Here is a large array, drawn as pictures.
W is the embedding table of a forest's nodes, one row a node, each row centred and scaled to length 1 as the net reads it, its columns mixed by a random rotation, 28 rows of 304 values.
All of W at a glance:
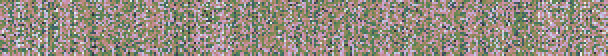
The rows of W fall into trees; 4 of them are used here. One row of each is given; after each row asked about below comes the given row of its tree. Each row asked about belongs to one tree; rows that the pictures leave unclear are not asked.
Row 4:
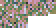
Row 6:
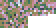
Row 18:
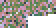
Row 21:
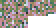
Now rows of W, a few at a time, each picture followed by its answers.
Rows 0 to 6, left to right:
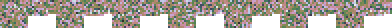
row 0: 4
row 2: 18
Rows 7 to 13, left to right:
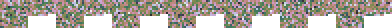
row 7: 6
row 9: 18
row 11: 4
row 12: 21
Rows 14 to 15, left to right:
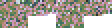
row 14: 6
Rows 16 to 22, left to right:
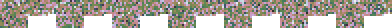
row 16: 6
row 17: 21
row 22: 6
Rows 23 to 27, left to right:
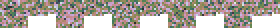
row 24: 21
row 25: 21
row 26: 6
